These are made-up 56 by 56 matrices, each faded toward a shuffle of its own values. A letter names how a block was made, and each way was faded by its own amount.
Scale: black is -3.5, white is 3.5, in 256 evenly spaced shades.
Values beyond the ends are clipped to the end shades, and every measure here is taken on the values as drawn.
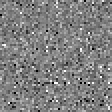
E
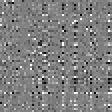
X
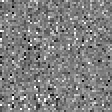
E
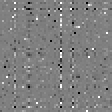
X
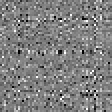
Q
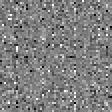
E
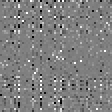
X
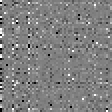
X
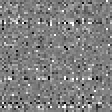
Q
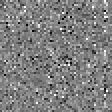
E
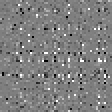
X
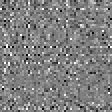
Q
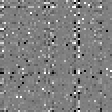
X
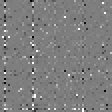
X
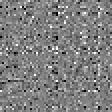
Q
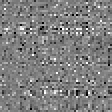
Q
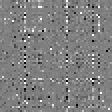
X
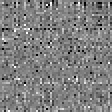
Q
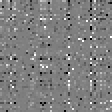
X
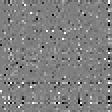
X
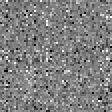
E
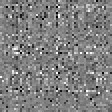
Q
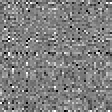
Q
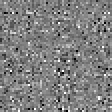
E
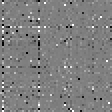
X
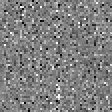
E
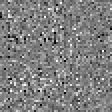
E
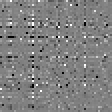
X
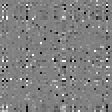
X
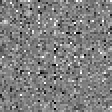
E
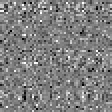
Q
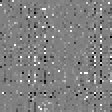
X
